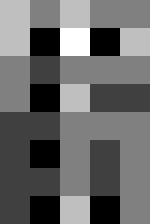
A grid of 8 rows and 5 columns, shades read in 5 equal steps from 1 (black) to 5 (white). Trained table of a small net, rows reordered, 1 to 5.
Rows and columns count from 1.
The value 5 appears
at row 2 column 3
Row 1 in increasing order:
3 3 3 4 4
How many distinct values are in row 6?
3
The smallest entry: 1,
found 6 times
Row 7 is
2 2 3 2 3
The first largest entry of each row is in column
1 3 1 3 3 3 3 3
